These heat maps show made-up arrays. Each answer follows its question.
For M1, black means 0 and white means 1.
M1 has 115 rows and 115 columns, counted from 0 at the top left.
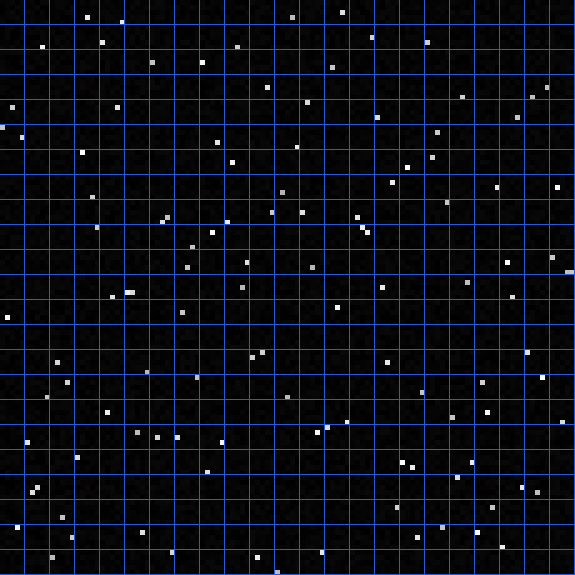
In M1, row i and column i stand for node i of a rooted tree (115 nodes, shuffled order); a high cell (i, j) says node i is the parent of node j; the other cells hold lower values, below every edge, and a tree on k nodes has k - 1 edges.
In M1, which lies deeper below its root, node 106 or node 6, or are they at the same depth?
node 106
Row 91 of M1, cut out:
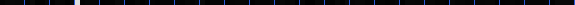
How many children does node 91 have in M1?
1
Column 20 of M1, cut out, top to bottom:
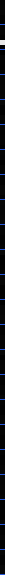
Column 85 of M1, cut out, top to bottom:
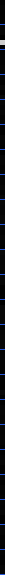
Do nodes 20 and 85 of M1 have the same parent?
yes
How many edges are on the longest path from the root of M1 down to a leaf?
12
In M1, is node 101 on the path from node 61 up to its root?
yes
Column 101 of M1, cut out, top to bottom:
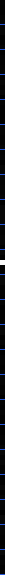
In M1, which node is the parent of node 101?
52
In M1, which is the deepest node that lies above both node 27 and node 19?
105
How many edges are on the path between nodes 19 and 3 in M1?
5
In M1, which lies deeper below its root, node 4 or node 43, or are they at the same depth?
node 4
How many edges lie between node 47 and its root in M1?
5
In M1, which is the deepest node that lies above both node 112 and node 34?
53
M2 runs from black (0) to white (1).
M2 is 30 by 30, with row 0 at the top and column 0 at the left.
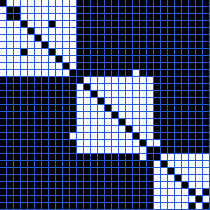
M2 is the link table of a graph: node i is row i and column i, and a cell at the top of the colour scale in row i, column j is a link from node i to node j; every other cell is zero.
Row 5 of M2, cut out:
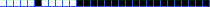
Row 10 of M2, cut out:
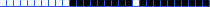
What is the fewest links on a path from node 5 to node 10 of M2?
1
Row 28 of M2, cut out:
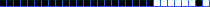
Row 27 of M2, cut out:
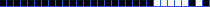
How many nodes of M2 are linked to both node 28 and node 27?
5
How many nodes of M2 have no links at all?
0
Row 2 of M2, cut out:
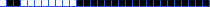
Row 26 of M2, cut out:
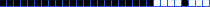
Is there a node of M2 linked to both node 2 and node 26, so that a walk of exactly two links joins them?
no
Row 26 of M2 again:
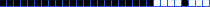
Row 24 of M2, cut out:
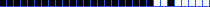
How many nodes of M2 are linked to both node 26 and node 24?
6
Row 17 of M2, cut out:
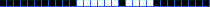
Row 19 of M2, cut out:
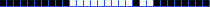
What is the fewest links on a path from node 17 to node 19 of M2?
1
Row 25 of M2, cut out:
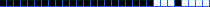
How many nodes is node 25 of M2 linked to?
7
